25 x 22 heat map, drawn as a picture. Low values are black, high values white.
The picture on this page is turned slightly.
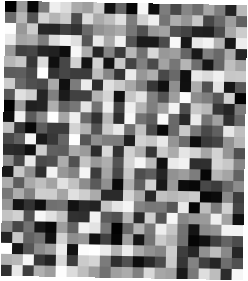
The texture is fine-grained noise. The histogram is flat. No seam splits the table. There is no overall slope. Overall the values sit about 50% of the way up the scale. Neither half mirrors the other.
